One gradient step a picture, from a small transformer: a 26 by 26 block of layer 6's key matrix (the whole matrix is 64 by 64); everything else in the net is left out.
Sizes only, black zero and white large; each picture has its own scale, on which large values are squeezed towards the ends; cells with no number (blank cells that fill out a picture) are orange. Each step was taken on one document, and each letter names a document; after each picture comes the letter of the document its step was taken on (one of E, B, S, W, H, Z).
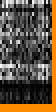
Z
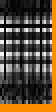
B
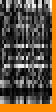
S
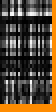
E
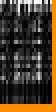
S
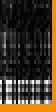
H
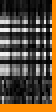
B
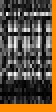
E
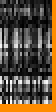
H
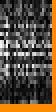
H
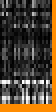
Z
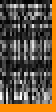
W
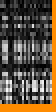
W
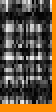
S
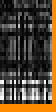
W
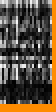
S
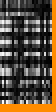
B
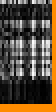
Z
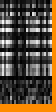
B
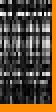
E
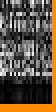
Z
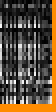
W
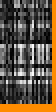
Z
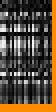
E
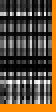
E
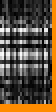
B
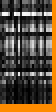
E
